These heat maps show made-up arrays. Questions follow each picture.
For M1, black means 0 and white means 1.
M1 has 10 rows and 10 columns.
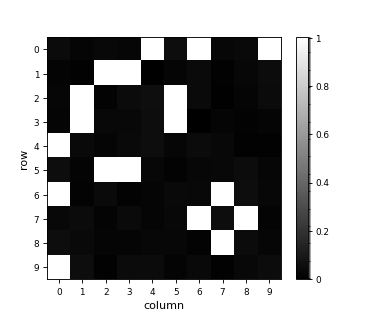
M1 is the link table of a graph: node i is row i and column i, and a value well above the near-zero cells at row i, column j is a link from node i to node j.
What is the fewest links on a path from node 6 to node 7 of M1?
1
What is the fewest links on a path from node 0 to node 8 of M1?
3
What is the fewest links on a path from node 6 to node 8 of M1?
2
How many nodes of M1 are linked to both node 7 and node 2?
0
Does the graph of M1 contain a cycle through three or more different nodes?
yes
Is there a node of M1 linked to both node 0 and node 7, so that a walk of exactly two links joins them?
yes
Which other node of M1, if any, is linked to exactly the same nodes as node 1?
node 5
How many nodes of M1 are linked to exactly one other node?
3
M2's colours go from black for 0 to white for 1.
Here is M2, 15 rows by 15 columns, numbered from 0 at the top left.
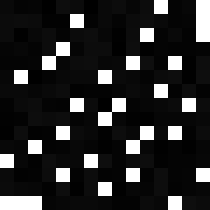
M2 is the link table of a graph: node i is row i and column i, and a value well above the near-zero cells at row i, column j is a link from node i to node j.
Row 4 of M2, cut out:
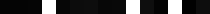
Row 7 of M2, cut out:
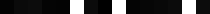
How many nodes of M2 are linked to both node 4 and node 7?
0
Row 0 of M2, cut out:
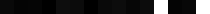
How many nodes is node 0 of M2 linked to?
2
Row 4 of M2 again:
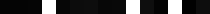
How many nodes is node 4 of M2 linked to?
3
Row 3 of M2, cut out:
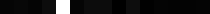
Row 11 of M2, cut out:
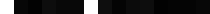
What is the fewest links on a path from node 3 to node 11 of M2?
5
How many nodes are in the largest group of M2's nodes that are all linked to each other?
3
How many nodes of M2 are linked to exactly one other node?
4
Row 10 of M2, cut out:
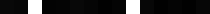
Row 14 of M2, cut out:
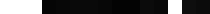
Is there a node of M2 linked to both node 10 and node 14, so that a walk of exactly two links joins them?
yes
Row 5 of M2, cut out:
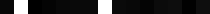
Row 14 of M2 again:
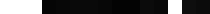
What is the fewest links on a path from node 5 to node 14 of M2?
2
